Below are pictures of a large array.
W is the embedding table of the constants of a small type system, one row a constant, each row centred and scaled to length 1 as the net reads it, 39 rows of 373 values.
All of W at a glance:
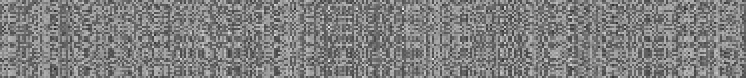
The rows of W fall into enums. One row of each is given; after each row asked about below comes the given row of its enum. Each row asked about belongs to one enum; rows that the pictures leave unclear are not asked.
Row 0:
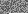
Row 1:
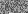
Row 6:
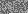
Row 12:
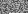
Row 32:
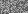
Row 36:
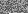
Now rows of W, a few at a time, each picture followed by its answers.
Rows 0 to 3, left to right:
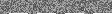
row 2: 32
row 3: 6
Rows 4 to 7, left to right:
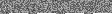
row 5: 12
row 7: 0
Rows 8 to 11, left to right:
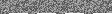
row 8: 32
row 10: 36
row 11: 32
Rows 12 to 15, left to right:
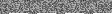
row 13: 6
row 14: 12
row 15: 6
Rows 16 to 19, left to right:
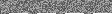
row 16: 32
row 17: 6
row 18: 0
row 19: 0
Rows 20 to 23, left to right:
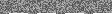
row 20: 36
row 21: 6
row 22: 32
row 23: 6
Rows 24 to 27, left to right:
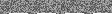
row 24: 0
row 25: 36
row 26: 1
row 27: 36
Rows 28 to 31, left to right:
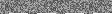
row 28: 1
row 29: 32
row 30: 6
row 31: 1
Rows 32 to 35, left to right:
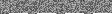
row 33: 0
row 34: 12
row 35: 0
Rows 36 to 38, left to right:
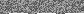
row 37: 0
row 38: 32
